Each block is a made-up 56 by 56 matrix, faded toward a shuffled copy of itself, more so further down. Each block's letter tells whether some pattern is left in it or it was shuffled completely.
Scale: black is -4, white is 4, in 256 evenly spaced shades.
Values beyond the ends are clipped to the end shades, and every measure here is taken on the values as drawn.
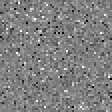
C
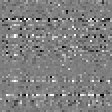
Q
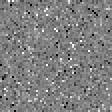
C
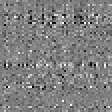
Q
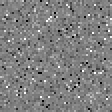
C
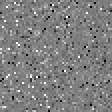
C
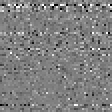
Q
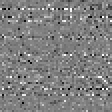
Q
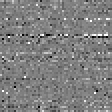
Q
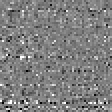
Q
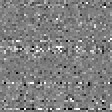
Q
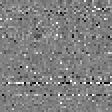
Q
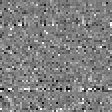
Q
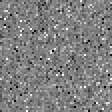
C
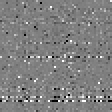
Q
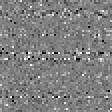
Q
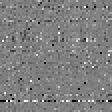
Q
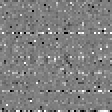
Q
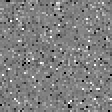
C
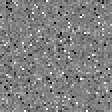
C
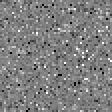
C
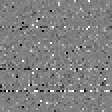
Q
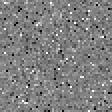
C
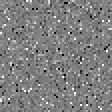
C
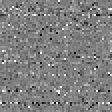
Q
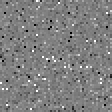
C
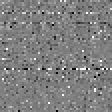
Q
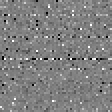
Q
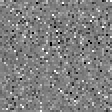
C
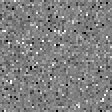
C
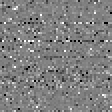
Q
